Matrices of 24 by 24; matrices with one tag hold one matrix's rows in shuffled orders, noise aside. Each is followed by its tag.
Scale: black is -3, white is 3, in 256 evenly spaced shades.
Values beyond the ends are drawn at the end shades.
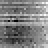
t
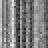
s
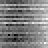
t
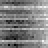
t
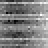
t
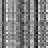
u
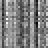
u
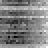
t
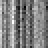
s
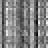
u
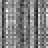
u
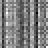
u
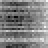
t
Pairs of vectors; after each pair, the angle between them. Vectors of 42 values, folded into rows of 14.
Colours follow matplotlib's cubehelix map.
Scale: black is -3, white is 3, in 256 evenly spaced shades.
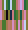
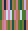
nearly opposite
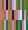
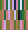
orthogonal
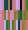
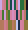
partly aligned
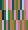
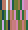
nearly parallel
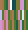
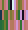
nearly opposite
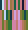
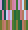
nearly opposite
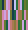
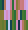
partly aligned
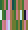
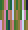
partly opposed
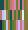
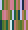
orthogonal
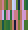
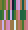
nearly opposite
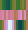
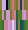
partly aligned
